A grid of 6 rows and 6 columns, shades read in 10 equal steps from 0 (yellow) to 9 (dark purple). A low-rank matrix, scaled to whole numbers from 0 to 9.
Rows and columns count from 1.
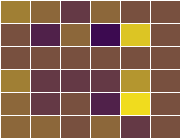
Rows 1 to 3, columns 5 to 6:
6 6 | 1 6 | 6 6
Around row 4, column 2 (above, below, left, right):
6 7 4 7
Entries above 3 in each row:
6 5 6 5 5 6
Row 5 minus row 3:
-1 1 0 2 -6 0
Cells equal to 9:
1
